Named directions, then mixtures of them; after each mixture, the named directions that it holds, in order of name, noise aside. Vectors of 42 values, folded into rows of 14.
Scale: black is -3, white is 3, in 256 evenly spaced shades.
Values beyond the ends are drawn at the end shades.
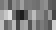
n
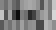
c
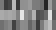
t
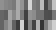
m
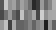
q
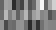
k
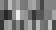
k, n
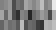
c, k, m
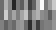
k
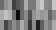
c, k, n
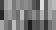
k, m, q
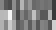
n, t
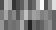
k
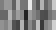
m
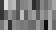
q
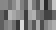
m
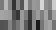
c, k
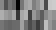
c, k, t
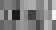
c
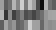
c, k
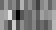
c, n, q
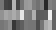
t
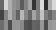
k, m, q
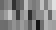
c, k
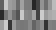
q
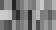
c, k, n
